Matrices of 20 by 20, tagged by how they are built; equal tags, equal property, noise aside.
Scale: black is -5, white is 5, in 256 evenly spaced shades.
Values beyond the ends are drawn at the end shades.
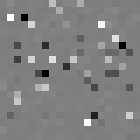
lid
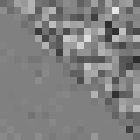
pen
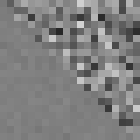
pen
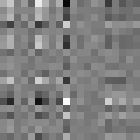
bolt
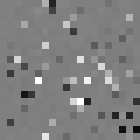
lid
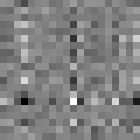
bolt
